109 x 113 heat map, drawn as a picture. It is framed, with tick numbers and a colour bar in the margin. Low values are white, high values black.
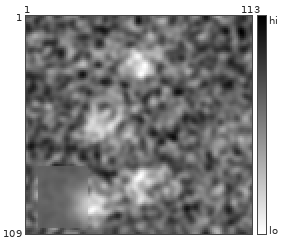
No overall slope runs across the table. The bottom left is the smoothest part. There are four dips. An odd patch, calmer than its surroundings, sits in the bottom left. Overall the values sit about 60% of the way up the scale.
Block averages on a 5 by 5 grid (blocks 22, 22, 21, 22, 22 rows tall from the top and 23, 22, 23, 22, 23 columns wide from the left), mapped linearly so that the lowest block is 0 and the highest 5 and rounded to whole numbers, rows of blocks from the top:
4 4 2 4 5 | 4 3 1 3 5 | 4 0 3 4 2 | 4 4 1 3 3 | 4 0 2 4 3
